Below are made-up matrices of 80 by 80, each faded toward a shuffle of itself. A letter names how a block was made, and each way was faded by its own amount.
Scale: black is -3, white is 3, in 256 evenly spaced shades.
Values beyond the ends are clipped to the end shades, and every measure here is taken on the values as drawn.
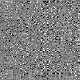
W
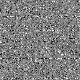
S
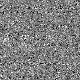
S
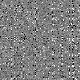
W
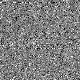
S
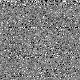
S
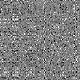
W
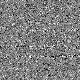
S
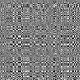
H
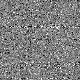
S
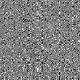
W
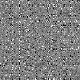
W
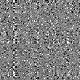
W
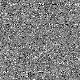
S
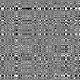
H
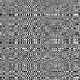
H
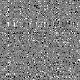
W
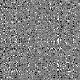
W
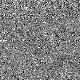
S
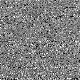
S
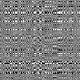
H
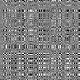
H
